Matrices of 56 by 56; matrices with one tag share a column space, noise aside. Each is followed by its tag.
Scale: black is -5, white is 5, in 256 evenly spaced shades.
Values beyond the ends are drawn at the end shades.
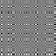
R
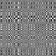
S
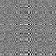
R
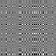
R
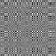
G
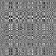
S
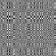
S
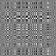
S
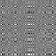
R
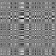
S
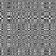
S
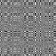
G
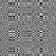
G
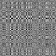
S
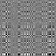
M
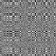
G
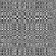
S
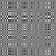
S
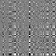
M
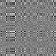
G
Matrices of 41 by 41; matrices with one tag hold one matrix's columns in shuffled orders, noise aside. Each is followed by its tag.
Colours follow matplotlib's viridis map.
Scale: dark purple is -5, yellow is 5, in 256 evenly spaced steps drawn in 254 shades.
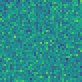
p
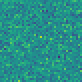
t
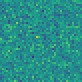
t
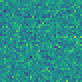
t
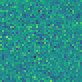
t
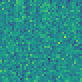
p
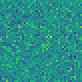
t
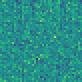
p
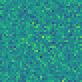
t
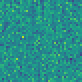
p
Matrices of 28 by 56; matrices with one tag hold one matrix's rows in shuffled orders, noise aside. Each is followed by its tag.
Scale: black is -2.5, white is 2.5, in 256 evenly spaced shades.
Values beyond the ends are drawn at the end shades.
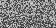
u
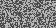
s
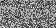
u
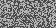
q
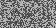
q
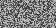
q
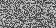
u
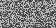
u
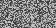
s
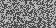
q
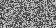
s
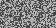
s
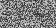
u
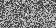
s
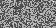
s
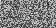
q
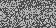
u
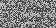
u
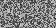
q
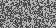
s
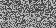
u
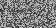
q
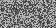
q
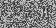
q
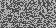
q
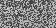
q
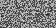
u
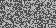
s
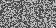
s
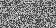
u
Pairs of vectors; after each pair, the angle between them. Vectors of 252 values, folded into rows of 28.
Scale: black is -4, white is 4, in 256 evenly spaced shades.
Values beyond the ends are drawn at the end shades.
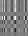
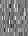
partly aligned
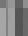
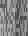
partly aligned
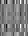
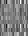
nearly parallel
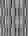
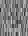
partly opposed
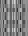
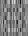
nearly parallel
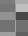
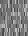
orthogonal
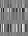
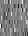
orthogonal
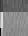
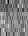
partly aligned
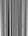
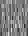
partly opposed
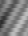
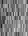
partly aligned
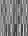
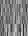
nearly opposite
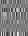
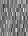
partly opposed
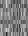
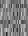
nearly parallel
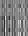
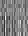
nearly parallel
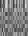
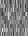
partly opposed
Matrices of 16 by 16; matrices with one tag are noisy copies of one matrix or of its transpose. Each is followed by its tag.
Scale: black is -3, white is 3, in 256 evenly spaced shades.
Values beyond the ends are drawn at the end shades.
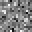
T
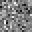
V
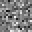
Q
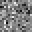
V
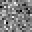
V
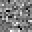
Q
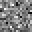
T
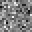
V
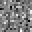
Q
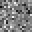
V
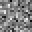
T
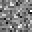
T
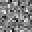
T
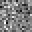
V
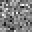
V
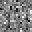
Q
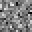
T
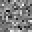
Q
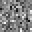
Q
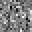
Q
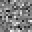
Q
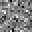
T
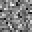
T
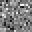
V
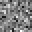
T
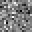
V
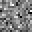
T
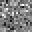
V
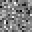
V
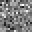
V
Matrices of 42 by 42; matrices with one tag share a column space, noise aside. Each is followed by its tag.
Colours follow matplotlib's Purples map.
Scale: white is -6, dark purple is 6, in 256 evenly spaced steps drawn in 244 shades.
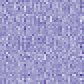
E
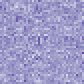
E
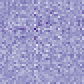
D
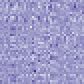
E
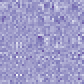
E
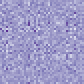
D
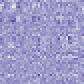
E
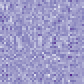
E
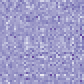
E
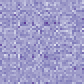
D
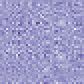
D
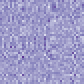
E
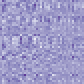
E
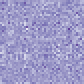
D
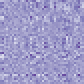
E
